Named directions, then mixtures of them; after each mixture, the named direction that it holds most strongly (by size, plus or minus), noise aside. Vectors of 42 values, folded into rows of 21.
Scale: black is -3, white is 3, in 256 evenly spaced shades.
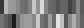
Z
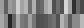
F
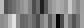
Z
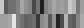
Z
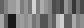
Z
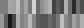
F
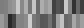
F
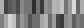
Z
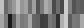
F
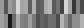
F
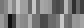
F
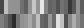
Z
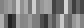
F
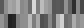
Z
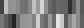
Z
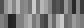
Z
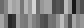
F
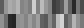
Z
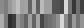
F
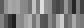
Z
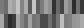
F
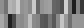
F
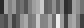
Z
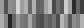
F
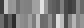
Z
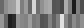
F
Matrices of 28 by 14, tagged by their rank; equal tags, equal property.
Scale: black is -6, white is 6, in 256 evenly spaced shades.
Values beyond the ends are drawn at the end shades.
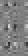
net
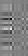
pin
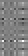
pin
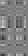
pin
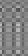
pin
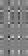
pin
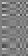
pin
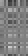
pin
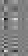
pin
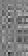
net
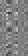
net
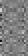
net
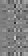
net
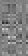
net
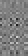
net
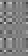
pin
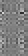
net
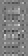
net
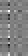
pin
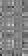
net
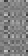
net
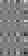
pin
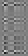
pin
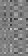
net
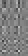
net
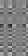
pin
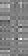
net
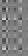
pin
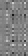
net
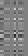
pin
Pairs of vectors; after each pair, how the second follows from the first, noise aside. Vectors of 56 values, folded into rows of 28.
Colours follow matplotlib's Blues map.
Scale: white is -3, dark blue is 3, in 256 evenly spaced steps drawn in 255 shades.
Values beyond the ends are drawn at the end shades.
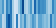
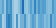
shrunk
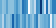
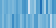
shrunk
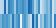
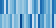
negated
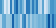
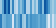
negated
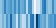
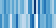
sign-scrambled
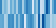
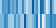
negated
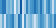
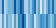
sign-scrambled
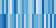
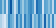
negated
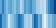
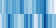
negated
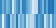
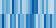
negated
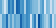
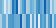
sign-scrambled
